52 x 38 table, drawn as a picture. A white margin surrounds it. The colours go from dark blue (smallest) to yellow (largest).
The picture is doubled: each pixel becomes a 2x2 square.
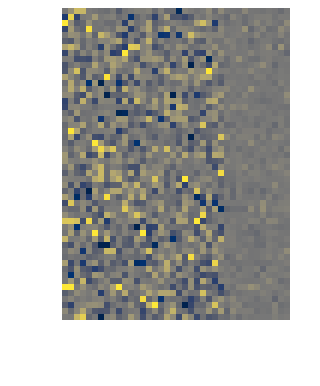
No single row or column stands out from its neighbours. Neither half mirrors the other. The distribution is heavy-tailed on both sides. The right part is calmer, past a seam about 70% of the way across. The texture is fine-grained noise. There are no regular stripes.
